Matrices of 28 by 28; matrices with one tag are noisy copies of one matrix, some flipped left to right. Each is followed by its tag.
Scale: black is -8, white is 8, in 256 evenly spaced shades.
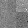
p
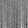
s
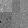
p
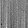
s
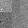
p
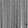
s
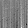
s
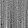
s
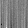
s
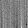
s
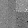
p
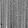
s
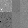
p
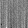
s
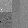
p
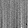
s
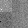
p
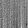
s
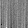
s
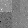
p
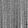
s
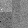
p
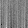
s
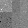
p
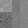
p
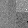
p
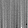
s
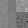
p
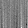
s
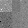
p
